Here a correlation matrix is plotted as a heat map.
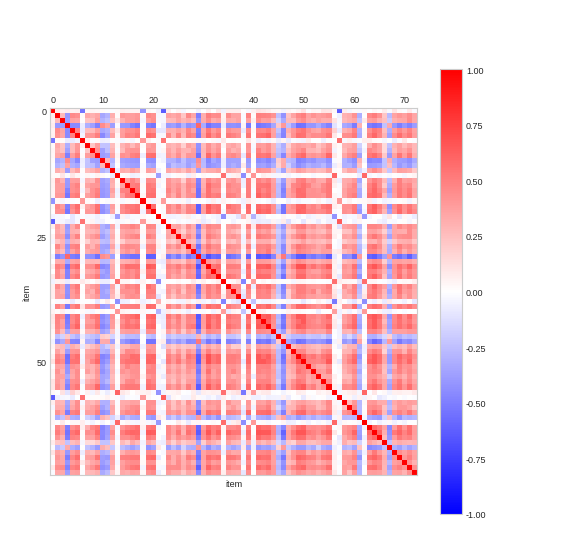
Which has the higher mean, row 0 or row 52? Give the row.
52
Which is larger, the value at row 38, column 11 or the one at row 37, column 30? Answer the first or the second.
the second
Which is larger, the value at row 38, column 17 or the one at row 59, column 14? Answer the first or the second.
the second
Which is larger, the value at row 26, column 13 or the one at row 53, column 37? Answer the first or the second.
the second
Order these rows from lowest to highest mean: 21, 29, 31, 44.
29, 21, 44, 31
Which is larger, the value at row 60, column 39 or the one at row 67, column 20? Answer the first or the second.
the first
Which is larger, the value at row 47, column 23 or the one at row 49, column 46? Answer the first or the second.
the first
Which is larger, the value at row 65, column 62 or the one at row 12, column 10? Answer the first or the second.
the first
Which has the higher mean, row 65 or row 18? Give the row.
65
